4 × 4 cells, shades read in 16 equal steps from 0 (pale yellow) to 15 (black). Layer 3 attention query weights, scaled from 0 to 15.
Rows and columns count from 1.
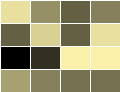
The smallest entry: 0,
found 2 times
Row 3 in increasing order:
0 0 12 15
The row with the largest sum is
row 4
